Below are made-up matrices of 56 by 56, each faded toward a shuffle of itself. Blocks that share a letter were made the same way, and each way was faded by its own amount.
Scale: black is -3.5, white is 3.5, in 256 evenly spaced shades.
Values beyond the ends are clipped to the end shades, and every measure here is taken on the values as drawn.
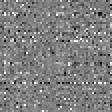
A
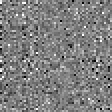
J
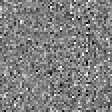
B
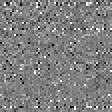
A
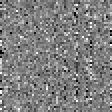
B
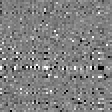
A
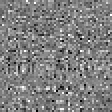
J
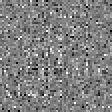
J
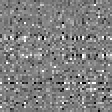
A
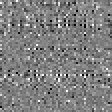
A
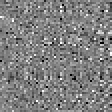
J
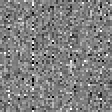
B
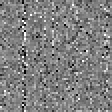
B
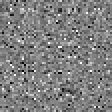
J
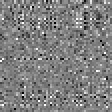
A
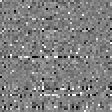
A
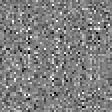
J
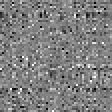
J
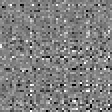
A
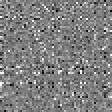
J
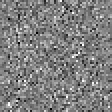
B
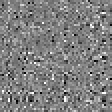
J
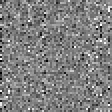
B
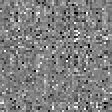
J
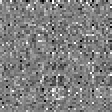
J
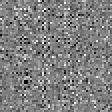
J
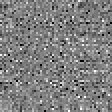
J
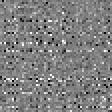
A
